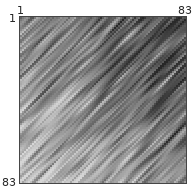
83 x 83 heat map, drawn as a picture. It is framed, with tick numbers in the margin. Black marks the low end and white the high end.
There is an overall slope up to the bottom left. The values follow a bell shape. Neither half mirrors the other. The ninth with the lowest average is the top right. The bottom left is the ninth with the highest average. The grain runs diagonally up to the right. No single row or column stands out from its neighbours.
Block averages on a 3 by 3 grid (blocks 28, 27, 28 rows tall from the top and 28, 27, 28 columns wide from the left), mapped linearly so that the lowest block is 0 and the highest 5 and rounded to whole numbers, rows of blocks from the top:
3 1 0 / 4 2 1 / 5 4 3
